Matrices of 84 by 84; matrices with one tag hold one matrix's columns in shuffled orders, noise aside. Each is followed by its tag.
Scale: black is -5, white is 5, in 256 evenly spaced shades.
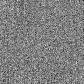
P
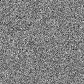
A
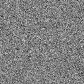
A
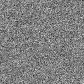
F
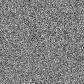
F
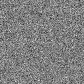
F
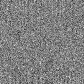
P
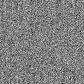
P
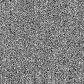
P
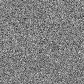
A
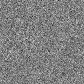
A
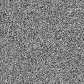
F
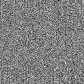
P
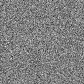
A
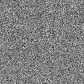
F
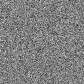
A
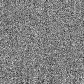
P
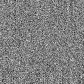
P
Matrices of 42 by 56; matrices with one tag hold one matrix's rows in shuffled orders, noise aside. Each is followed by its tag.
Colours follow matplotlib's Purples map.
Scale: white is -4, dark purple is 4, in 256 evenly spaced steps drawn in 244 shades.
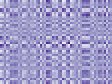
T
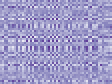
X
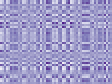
T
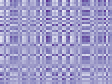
T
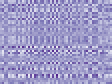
X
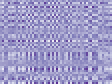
X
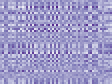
X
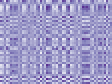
T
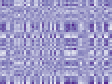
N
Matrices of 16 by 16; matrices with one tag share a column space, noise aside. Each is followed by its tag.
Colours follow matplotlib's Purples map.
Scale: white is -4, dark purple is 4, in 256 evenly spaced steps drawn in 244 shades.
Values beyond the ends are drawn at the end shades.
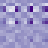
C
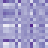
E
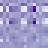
C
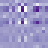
C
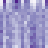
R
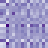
E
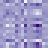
E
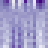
R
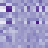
C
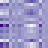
E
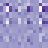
C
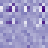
C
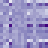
E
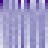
R
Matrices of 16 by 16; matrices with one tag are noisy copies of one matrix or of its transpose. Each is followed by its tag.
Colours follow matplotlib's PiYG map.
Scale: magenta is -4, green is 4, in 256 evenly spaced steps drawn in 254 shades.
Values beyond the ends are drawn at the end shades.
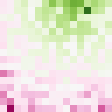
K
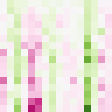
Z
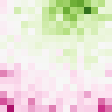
K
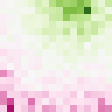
K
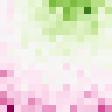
K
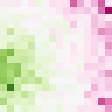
K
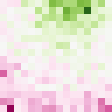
K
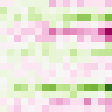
Z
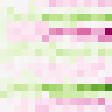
Z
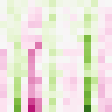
Z
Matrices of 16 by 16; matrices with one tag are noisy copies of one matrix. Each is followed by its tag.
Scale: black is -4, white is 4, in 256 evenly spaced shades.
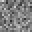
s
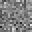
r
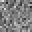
s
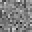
r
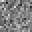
s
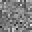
r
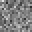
s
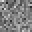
s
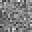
r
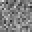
s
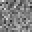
s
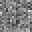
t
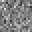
s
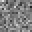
s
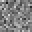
s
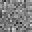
r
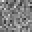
s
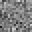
r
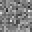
t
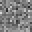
t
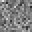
s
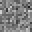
t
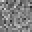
s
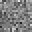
r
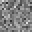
s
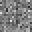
t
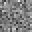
r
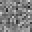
t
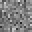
r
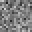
s
